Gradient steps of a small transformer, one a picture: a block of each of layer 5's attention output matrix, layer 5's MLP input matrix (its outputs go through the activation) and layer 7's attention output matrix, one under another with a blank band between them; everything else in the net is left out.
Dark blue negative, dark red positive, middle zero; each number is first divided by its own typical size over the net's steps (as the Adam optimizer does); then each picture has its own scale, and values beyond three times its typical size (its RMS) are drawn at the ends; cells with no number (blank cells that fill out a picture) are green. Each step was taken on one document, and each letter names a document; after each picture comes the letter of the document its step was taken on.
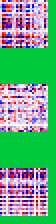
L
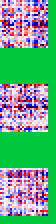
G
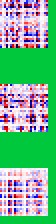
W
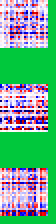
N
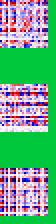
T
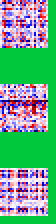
L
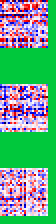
G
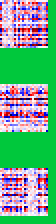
T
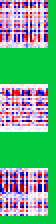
T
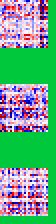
G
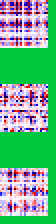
W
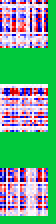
T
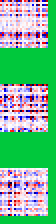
W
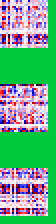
L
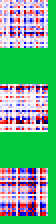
N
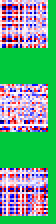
L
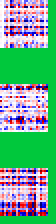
N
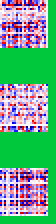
L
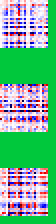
N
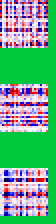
T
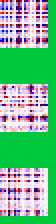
W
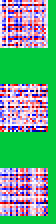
L
